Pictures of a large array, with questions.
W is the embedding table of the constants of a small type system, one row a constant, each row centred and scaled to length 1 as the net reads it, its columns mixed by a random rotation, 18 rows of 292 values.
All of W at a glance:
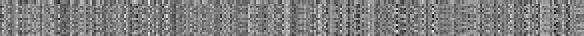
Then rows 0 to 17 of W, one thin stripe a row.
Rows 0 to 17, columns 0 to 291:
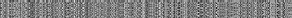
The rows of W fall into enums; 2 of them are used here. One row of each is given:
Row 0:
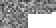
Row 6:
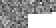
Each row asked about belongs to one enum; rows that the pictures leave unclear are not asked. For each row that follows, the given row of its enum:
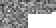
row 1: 0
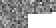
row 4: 6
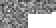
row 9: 0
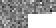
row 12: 6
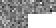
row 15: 6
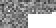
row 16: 0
